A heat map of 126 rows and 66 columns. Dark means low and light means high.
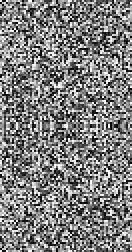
No overall slope runs across the table. The histogram is flat. There are no regular stripes. The grain is fine, like static. Overall the values sit about 50% of the way up the scale. It is mirror symmetric from top to bottom. No single row or column stands out from its neighbours.
